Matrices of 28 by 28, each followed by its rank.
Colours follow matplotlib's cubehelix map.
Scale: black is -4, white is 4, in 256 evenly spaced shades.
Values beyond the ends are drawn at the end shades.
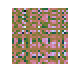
three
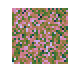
full rank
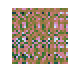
three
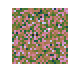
full rank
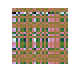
one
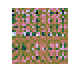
three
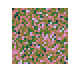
full rank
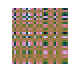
one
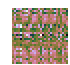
three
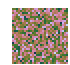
full rank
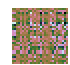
three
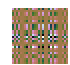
one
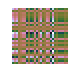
one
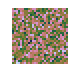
full rank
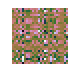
three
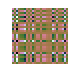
one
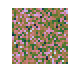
full rank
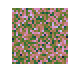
full rank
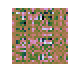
three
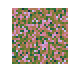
full rank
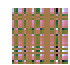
one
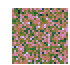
full rank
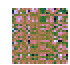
three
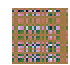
one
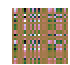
one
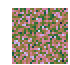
full rank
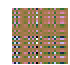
one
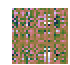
three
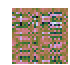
three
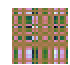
one
